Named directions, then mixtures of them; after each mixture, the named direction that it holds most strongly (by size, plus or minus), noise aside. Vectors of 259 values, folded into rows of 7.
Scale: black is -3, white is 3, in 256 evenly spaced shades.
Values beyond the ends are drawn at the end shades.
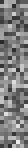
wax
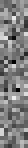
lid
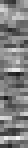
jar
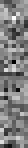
lid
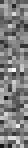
wax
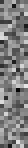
wax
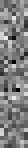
lid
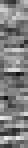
jar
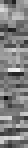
jar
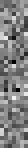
lid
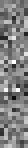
lid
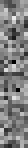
lid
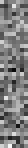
wax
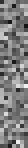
wax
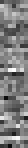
jar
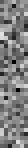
lid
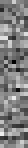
lid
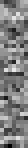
jar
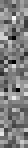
lid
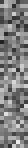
wax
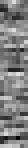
jar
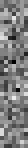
lid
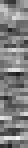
jar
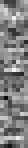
jar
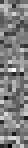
wax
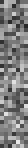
wax
